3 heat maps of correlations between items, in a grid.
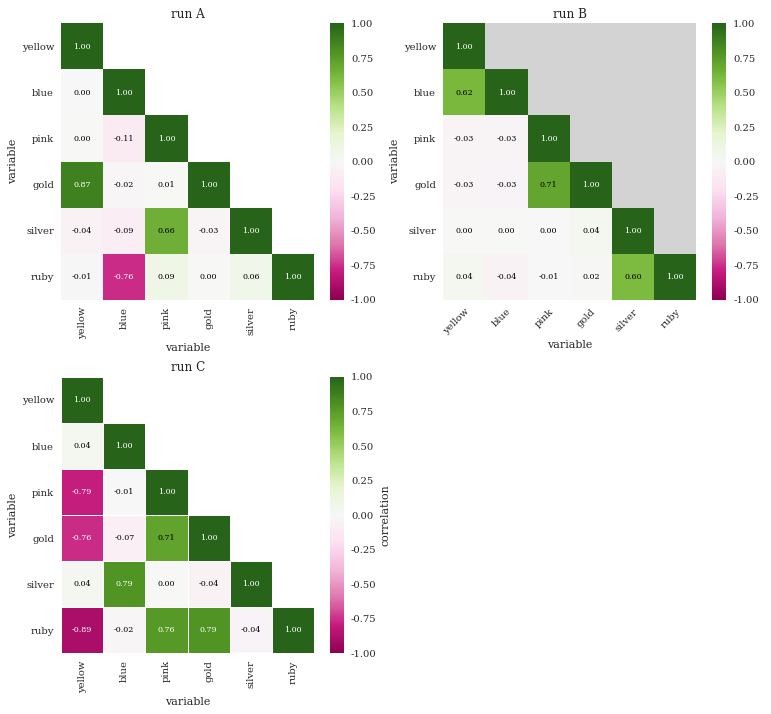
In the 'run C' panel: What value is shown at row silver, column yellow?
0.04
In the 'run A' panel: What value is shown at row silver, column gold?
-0.03
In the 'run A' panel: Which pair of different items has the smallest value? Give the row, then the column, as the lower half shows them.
ruby, blue
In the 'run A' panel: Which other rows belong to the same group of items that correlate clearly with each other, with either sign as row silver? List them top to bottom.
pink
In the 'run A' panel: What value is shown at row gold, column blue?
-0.02
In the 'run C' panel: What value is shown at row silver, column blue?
0.79
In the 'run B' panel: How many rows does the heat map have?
6
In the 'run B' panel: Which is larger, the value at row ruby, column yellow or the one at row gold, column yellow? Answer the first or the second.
the first
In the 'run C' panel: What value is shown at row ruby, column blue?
-0.02
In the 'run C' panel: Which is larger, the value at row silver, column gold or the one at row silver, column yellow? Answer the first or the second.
the second
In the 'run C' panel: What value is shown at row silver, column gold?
-0.04
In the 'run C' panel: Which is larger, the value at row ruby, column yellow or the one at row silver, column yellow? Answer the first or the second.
the second
